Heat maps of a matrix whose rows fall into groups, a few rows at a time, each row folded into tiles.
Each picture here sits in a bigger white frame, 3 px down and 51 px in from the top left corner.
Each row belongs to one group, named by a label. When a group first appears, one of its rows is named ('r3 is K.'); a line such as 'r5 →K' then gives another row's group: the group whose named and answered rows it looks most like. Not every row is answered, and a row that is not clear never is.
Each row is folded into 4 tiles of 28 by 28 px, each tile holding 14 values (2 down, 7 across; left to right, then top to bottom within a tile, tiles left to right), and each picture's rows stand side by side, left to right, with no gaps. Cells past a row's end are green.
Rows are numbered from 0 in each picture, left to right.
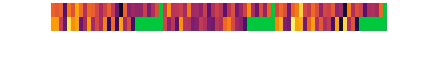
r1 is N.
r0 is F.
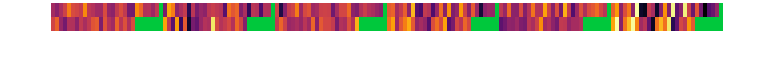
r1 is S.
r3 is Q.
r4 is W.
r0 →N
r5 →Q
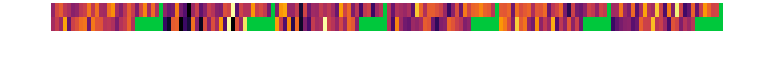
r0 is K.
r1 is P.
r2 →S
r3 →W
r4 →F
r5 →W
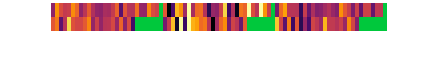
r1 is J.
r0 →F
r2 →S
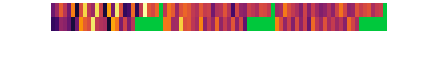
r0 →W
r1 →F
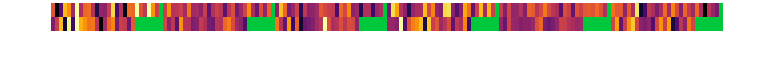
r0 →J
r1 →N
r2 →S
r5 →Q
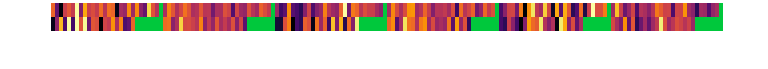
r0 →J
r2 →P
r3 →F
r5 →S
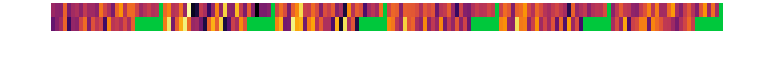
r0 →P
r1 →Q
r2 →F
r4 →F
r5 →K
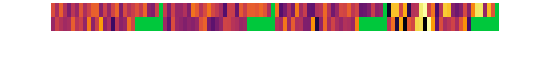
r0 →S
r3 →K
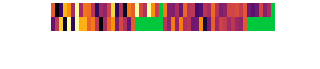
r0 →J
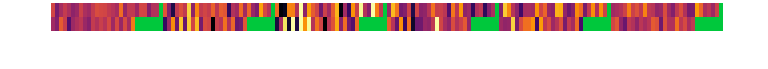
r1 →J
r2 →J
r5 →N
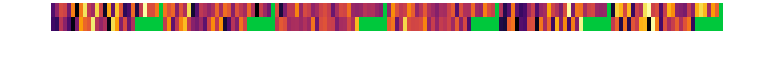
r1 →Q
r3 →F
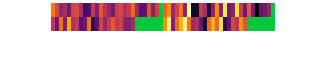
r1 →Q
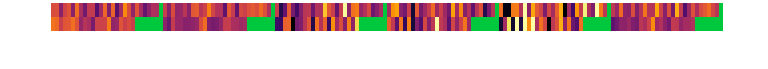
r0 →Q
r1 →W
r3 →S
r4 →J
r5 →W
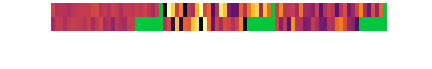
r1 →K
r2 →N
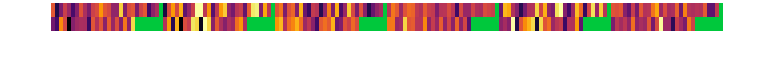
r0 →P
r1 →K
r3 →F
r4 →K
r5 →S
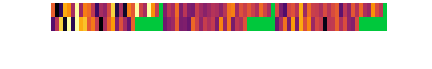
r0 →J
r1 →P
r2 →J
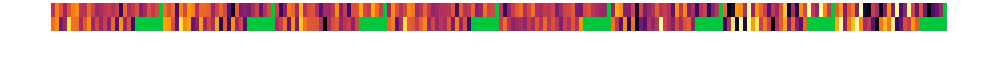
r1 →F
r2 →J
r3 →F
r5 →S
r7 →Q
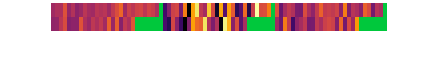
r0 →P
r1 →W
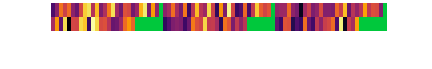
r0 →K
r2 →P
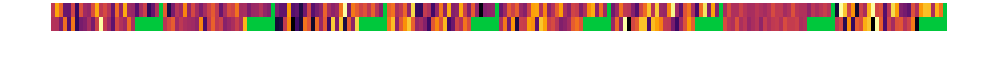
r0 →S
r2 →P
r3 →Q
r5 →K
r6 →S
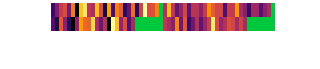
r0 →W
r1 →S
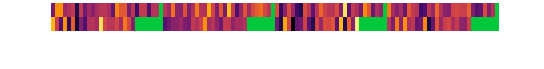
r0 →S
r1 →W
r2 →P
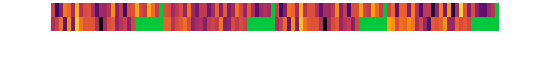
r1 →Q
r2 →J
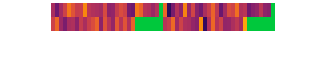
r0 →N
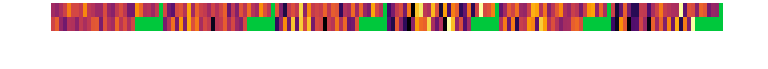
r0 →N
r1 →J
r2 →J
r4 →K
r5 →P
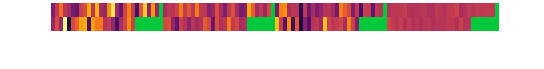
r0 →K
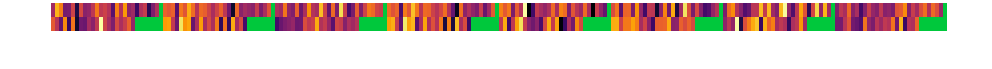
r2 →W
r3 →F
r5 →Q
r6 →K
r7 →P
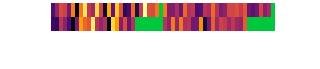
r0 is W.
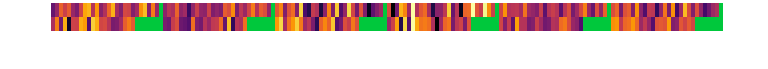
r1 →P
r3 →J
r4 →N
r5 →Q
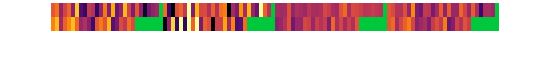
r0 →Q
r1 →J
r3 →Q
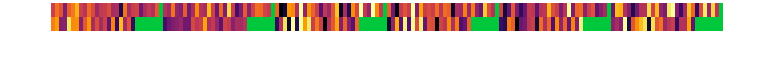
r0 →F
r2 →J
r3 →J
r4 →P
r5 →K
